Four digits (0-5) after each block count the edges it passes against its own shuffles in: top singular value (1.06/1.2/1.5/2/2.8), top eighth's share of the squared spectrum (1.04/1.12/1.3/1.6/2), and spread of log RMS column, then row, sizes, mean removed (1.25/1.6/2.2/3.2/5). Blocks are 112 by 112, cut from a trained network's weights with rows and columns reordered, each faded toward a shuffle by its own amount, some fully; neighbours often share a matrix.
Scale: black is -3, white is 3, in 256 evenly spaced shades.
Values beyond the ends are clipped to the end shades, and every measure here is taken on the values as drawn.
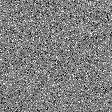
0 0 0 0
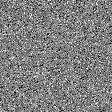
0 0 0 0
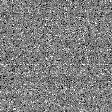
2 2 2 0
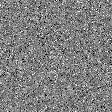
0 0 0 0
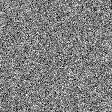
0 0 0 0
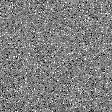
1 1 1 0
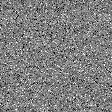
1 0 0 0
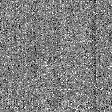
2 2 1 2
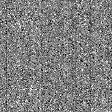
2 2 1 2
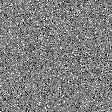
0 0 0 0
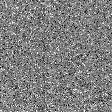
1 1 0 1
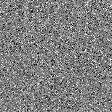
1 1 0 0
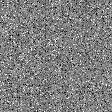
1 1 0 0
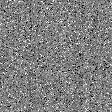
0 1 0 0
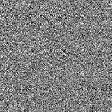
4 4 2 2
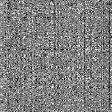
3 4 2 3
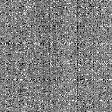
3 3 1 3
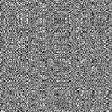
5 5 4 3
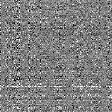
3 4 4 2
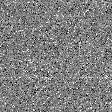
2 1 1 0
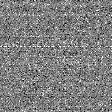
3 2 2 1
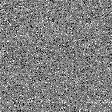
1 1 0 0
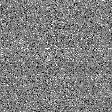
2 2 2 0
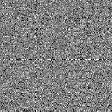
3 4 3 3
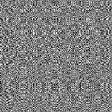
5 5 3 3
